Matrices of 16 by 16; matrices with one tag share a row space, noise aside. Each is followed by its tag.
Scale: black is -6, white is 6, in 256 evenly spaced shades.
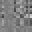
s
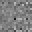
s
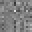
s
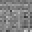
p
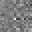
s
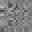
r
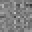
s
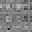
p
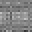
p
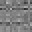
p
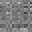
p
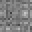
p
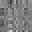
r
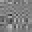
r
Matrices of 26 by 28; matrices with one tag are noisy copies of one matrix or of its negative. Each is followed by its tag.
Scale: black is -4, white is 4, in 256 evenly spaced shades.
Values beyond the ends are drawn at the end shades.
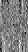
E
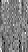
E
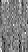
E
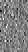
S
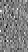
S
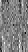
E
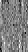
E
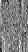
E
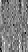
E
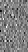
S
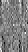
E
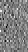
S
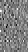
S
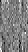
E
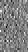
S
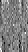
E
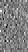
S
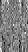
E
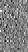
S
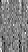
E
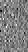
S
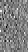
S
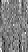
E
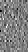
S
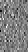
S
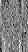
E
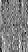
E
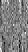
E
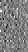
S
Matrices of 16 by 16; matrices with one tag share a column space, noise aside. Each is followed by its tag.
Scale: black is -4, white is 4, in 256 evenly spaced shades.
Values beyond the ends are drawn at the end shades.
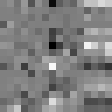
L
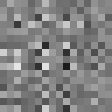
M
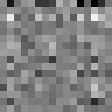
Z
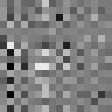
M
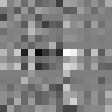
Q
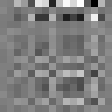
Z
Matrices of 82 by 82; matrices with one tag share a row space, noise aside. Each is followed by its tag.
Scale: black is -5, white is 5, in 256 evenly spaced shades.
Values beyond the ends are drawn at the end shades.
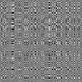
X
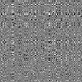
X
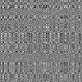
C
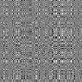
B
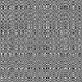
C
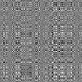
B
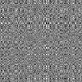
C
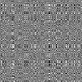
X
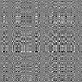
B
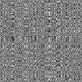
X
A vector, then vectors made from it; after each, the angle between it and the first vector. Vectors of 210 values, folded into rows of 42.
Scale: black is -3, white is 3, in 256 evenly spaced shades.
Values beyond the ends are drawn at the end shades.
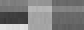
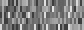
orthogonal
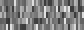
orthogonal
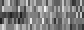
partly aligned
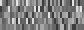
orthogonal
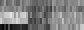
nearly opposite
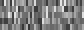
orthogonal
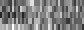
partly aligned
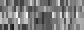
partly opposed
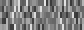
orthogonal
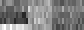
nearly parallel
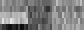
nearly opposite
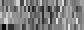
partly opposed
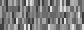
orthogonal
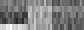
nearly parallel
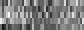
partly opposed
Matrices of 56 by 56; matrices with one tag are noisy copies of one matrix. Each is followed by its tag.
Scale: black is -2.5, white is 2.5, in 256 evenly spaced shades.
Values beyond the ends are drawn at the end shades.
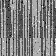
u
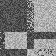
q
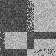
q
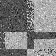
q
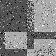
q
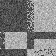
q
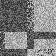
q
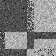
q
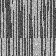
u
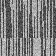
u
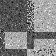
q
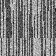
u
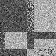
q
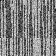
u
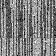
u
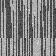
u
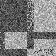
q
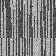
u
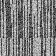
u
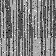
u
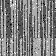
u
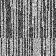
u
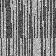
u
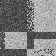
q
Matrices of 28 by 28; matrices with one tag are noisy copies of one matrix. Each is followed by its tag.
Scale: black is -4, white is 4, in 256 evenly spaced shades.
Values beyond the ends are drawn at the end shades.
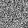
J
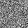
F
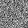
J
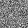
F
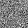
F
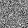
F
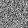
J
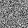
F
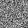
J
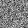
J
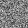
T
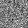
J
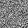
F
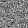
T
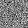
J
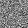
F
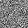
F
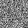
J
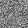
F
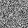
F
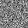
J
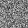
T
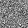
F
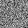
J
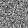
T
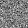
T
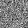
J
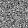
T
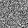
F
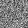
J
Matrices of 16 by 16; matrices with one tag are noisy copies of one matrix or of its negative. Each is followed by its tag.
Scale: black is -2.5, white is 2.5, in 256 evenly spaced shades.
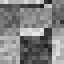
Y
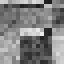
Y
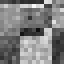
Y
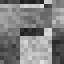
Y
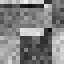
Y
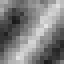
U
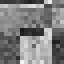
Y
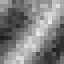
U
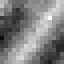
U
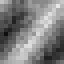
U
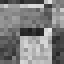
Y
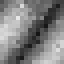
U
